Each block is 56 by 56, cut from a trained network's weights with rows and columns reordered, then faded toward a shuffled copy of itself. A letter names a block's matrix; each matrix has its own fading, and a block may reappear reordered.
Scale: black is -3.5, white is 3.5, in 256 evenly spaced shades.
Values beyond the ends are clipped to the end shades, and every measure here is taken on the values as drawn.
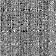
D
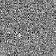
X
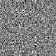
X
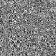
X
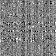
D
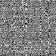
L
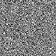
X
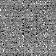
L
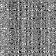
D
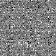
L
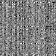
D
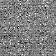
L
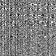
D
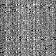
D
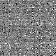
L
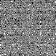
L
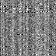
D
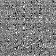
L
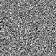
X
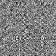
X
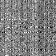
D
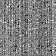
D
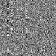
X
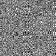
X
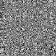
X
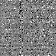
L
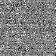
L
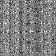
D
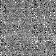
L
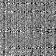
D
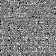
L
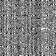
D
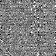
L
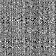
D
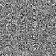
X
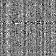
D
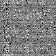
L
